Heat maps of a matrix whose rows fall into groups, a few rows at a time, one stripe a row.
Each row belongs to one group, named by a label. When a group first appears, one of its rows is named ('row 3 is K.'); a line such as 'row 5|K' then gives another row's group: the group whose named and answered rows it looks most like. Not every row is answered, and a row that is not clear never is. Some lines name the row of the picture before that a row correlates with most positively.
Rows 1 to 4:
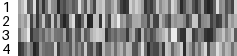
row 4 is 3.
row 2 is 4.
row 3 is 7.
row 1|7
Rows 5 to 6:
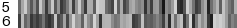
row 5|7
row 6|3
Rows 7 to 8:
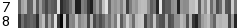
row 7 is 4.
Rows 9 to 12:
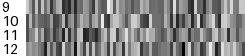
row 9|7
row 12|3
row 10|3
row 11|4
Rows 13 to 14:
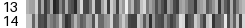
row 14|7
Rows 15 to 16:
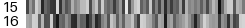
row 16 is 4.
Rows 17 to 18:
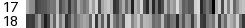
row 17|7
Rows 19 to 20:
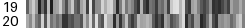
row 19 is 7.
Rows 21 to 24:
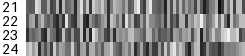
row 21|3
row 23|3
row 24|7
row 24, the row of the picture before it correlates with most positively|19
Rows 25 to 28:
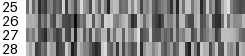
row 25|3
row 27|3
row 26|7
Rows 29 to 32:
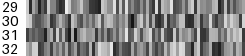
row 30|7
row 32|7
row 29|4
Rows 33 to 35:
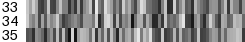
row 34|7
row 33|7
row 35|3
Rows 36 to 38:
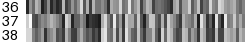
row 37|4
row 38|4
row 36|3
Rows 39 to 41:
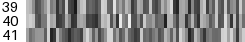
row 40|4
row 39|4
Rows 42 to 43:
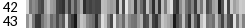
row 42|4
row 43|4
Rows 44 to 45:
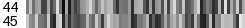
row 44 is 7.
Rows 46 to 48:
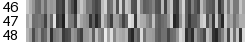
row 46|4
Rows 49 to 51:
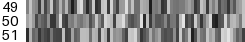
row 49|4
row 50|7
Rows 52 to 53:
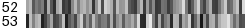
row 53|3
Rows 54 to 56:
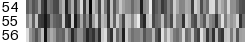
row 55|3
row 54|3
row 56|4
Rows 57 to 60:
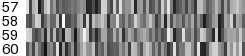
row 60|3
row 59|4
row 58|3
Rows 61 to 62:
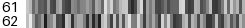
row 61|7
